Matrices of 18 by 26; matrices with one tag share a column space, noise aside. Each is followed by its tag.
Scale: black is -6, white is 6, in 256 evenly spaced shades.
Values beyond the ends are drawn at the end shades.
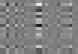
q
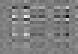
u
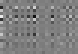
u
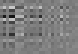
u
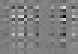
u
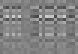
u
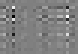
u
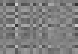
q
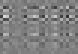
u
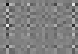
q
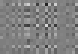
q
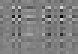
u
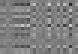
q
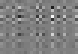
u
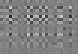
u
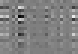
u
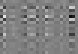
u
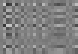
q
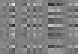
q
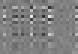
u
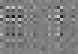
u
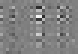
u
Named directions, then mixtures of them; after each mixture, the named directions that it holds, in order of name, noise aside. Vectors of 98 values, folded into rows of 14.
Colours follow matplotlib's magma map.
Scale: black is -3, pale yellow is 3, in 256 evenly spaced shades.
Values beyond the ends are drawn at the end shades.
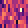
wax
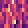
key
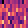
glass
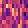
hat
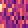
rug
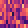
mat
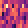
hat, mat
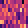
glass, mat, wax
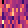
glass, hat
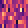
wax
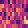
glass, mat, rug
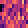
glass, rug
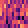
mat, rug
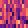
mat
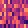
mat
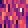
wax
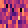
hat, wax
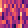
hat, mat, rug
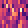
hat, wax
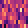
mat, wax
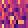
glass, rug, wax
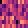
glass, mat, wax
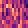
hat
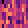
glass, key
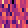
glass, key, wax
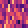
key, mat, wax
